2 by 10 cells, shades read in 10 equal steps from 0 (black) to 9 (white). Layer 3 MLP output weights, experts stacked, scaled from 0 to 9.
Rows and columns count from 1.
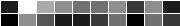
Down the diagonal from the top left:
1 5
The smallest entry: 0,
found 2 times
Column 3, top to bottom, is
6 3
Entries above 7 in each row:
1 0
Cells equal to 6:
1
